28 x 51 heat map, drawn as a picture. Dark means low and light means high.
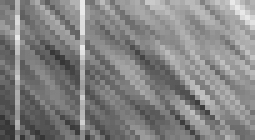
Slope: up to the top right. Histogram: bell-shaped. Ninth with the highest average: top right. Odd lines: columns 4 and 17.
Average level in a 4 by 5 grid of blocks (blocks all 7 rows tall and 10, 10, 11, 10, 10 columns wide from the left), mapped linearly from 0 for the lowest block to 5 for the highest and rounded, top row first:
33345
22244
11224
01123
